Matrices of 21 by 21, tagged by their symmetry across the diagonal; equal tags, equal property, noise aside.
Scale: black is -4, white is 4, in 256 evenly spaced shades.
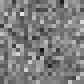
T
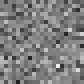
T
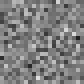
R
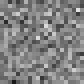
T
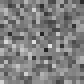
R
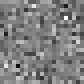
R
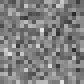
T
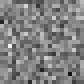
T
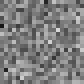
T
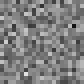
R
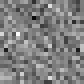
R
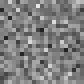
R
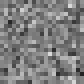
R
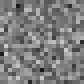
T
